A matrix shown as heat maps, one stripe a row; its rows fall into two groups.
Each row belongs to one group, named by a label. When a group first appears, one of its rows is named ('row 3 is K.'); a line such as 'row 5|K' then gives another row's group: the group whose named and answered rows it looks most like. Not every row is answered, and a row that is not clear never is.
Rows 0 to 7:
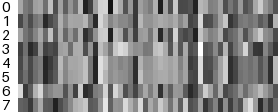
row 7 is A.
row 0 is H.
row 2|H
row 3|A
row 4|A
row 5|A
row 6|H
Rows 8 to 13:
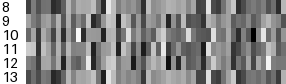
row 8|A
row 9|H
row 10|H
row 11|H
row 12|H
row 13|A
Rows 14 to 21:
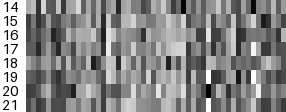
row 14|H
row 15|A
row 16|A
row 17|A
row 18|H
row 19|A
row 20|A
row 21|A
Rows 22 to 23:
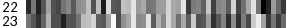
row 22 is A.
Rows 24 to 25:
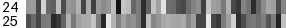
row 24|H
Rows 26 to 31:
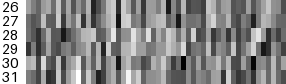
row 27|H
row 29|A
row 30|H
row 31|H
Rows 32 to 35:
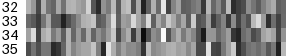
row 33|A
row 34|H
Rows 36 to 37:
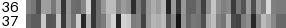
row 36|H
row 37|H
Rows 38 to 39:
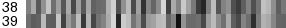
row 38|H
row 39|H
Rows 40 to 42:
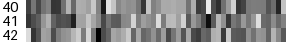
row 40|A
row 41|A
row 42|H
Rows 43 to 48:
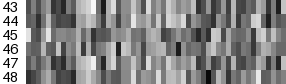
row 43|A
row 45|H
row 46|H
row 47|A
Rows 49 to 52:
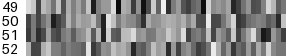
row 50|A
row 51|A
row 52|H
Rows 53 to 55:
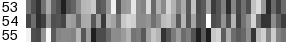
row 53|A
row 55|H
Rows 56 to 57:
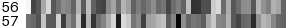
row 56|H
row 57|H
